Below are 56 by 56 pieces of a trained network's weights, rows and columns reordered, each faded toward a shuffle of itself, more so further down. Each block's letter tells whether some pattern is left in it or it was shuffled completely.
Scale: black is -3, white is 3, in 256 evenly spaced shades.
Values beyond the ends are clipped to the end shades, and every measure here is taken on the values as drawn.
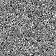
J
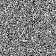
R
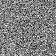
J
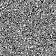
J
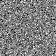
J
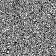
J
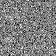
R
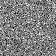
J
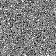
J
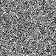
J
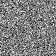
J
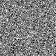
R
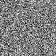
R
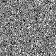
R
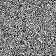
R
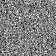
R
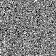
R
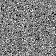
J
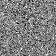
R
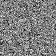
R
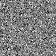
J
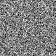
J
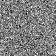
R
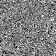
J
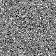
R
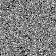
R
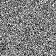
J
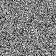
J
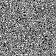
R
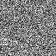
R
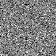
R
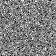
J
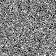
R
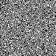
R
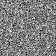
J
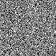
R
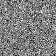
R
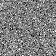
J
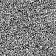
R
